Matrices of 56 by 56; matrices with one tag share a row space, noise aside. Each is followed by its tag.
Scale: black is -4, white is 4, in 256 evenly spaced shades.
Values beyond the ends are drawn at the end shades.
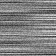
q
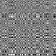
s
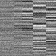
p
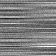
q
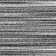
q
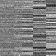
p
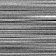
q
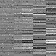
p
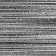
q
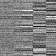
p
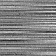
q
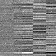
p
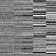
p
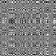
s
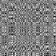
s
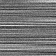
q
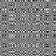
s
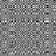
s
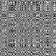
s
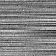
q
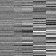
p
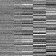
p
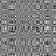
s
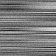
q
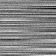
q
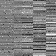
p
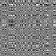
s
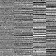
p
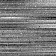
q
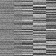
p
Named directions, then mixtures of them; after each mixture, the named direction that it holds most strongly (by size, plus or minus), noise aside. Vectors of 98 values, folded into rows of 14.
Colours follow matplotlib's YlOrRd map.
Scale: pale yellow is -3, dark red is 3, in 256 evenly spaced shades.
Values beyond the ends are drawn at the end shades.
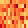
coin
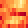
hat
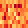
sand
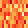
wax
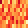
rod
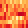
hat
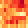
hat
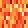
wax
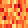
sand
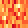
sand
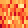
coin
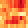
hat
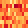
sand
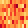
coin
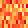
wax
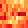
hat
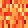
wax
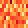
wax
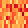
wax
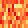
sand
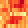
hat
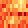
hat
